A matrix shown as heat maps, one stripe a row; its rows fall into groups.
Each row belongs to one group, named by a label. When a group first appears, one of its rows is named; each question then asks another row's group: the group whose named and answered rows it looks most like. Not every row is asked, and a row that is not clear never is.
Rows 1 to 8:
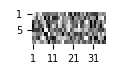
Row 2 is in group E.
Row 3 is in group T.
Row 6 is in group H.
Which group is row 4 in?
T
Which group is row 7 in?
T
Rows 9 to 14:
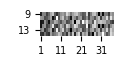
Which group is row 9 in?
T
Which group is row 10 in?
H
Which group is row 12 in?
T
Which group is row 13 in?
H
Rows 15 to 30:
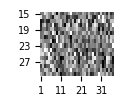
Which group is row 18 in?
T
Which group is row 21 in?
H
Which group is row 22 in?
H
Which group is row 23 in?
T
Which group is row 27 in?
E
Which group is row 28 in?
T
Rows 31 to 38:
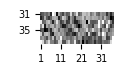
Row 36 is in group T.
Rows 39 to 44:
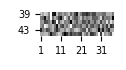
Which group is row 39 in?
H
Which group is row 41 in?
H
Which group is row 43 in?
T
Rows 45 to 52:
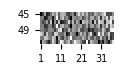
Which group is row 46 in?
H
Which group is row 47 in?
E
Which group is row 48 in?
H
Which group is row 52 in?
T
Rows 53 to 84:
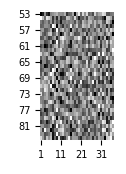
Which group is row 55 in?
E
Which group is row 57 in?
H
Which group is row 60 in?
H
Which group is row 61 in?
H
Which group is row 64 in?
T
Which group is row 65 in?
T
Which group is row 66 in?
H
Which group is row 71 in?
H
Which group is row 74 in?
E
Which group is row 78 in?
T
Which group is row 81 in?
H
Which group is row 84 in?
E
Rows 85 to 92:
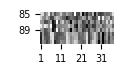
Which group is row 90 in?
T
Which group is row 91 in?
T
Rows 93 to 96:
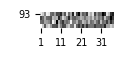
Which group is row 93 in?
E
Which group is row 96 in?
E
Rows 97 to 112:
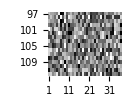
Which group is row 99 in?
H
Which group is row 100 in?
E
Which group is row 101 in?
E
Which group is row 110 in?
H
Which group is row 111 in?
T
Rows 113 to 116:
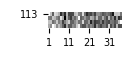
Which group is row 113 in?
E
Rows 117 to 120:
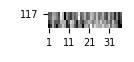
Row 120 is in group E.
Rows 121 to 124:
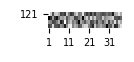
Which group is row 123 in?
H
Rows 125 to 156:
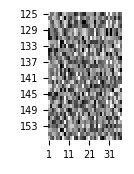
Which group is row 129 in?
T
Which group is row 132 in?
H
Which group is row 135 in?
T
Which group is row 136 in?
E
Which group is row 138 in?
H
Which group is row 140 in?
E
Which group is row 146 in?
H
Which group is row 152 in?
H
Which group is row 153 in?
T
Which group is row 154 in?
H
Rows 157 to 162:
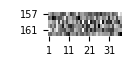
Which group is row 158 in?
H
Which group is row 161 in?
E
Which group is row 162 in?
E
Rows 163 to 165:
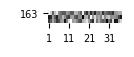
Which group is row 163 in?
E
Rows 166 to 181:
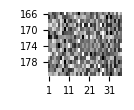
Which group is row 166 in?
H
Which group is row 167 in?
T
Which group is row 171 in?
T
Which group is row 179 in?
T
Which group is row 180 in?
T
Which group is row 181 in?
E
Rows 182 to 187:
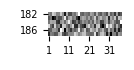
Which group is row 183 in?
H
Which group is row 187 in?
T
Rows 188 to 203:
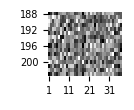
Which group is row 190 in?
E
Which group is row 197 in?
E
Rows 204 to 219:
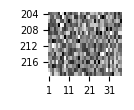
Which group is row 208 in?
T
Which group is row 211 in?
H
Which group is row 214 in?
T
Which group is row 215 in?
H
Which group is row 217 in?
H
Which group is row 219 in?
E
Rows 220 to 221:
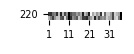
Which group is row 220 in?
E
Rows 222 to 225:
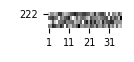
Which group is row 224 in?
E
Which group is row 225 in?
H
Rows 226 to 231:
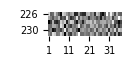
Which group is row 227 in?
E
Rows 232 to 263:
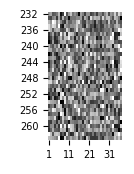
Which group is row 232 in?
H
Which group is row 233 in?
E
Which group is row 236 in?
E
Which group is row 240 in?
E
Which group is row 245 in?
T
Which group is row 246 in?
T
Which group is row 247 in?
H
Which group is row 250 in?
E
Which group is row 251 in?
T
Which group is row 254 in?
H
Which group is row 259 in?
E
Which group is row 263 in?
H
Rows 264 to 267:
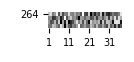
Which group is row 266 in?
E
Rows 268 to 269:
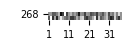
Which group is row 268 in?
H
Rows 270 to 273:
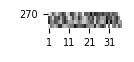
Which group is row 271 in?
T
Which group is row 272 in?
T
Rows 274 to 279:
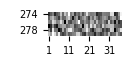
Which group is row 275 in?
T
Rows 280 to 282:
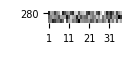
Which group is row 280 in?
T
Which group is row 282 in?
H
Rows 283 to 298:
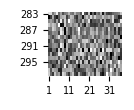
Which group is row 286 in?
H
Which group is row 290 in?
T
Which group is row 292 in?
E
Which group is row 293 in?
T
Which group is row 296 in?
H
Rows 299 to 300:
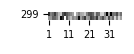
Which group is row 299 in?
T
